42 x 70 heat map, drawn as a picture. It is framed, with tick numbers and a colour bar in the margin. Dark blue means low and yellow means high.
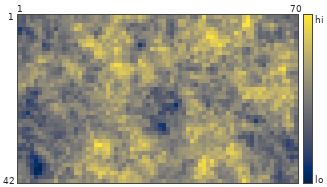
Histogram: bell-shaped. Average level on the scale: 60%. Grain: blotchy.
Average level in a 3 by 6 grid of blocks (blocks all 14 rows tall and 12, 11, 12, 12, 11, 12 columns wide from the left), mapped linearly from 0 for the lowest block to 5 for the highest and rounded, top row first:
144453 | 133234 | 045451
